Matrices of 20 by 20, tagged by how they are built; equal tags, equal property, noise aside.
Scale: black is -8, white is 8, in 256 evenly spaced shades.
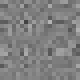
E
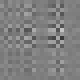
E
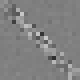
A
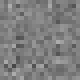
E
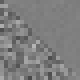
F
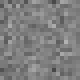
E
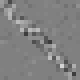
A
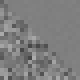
F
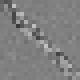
A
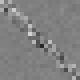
A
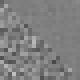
F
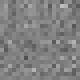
E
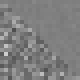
F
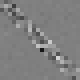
A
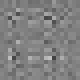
E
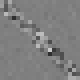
A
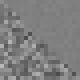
F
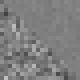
F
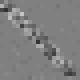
A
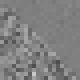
F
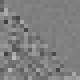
F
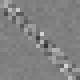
A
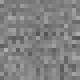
E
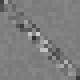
A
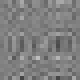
E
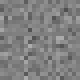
E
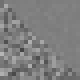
F
